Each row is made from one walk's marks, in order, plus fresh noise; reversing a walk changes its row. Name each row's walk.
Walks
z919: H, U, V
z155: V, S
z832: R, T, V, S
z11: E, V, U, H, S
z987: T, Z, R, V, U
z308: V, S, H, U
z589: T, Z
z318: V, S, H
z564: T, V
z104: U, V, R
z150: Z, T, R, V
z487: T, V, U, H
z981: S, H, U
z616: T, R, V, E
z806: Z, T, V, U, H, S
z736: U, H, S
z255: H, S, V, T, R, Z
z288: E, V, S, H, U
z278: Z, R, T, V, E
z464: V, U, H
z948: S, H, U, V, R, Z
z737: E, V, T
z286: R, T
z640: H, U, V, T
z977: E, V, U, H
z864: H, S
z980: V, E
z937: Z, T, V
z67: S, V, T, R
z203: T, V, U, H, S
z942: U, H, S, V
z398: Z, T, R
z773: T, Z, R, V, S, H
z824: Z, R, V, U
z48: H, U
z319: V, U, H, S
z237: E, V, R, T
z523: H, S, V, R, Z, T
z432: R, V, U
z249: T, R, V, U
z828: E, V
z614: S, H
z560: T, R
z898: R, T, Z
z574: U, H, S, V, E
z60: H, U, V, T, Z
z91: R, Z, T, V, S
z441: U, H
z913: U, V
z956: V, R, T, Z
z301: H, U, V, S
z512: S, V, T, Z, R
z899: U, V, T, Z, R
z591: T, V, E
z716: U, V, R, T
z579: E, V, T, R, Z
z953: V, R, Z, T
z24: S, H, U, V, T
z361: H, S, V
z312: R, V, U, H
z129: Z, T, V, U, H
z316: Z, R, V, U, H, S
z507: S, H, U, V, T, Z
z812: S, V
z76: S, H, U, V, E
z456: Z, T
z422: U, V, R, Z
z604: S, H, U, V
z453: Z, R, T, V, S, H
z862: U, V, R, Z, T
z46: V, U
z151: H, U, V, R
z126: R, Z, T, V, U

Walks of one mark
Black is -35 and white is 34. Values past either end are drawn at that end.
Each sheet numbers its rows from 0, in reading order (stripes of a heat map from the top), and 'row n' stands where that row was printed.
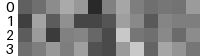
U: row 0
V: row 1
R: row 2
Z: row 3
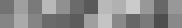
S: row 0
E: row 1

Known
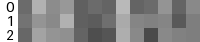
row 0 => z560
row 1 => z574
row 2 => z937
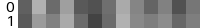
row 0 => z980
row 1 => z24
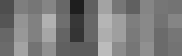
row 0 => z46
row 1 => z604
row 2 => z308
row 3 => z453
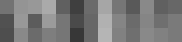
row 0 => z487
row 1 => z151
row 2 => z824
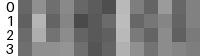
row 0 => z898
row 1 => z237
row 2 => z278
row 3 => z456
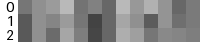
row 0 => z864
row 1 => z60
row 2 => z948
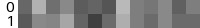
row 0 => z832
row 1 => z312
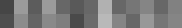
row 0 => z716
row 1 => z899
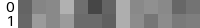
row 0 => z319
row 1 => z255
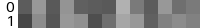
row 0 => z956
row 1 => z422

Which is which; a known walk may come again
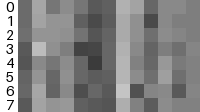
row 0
z91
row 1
z937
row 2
z456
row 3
z828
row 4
z987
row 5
z512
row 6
z286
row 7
z150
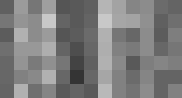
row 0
z318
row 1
z614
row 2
z616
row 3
z203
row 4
z126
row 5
z464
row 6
z832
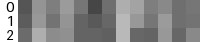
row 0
z301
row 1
z773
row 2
z560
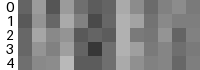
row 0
z953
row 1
z948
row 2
z67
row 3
z308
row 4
z942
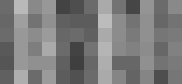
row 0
z564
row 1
z453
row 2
z255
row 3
z24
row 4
z249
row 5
z980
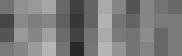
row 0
z129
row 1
z432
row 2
z640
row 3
z48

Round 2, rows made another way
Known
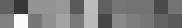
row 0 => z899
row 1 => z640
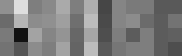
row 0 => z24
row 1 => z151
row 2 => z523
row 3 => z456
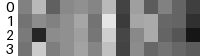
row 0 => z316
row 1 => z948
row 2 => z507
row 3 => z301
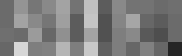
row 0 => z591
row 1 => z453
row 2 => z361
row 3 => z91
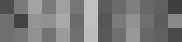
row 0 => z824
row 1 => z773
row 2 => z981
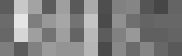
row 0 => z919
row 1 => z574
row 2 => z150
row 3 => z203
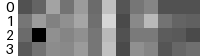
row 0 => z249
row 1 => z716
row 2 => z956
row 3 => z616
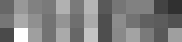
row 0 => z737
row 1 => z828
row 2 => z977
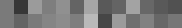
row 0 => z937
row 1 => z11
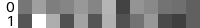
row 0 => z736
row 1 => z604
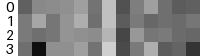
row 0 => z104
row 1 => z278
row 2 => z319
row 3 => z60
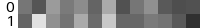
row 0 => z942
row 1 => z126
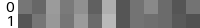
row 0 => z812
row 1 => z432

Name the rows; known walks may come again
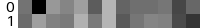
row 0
z512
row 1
z737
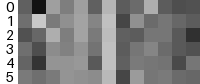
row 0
z560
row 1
z301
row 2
z987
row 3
z308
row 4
z899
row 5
z319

